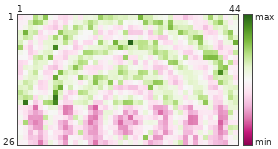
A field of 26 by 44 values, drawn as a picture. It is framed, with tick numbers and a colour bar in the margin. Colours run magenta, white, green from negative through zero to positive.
Overall the values sit about 50% of the way up the scale. The values follow a bell shape. Concentric rings centre on the bottom middle. The top part is higher, up to a seam about 70% of the way down.
